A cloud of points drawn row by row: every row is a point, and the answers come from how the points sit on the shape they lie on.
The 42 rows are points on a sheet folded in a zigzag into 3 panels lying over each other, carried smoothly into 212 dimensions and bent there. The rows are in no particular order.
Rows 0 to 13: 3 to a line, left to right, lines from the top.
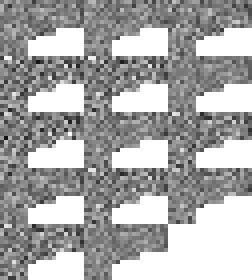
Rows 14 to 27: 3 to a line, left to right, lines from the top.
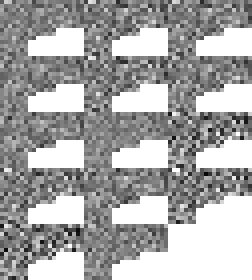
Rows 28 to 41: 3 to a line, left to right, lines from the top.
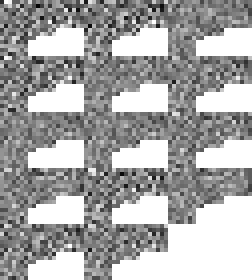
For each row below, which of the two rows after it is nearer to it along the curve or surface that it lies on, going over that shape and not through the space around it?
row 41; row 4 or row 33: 33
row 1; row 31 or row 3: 3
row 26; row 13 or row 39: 13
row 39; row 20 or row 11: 20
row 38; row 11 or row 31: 11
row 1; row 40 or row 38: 38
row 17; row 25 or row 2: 2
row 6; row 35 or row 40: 35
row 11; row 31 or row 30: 30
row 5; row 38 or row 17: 17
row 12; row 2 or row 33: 2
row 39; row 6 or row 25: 25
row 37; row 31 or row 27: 31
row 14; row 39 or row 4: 4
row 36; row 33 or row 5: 5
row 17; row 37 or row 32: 37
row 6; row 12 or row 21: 21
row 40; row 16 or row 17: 17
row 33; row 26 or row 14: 26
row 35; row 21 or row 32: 21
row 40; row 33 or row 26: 26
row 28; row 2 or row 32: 32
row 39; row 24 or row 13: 24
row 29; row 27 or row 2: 27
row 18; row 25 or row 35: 25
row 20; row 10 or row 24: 24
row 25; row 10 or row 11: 10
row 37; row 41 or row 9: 9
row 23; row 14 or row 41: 14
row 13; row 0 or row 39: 0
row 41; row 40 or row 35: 35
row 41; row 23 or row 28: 28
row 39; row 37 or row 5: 37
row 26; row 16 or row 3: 3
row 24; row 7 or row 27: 7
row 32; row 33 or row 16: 33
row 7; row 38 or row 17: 17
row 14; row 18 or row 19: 19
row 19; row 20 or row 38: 20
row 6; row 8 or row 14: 14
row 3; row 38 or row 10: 10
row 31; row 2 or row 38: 2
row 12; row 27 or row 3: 3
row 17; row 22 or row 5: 5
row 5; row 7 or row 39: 7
